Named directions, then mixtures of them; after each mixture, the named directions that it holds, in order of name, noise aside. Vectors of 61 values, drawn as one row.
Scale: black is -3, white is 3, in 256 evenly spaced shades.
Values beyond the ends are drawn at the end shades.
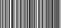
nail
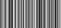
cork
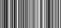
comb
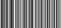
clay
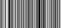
comb, cork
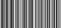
clay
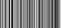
cork, nail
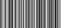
cork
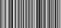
cork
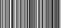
nail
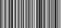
cork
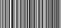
nail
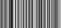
clay, cork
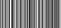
nail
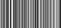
cork, nail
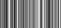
comb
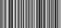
cork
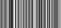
clay, cork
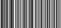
clay
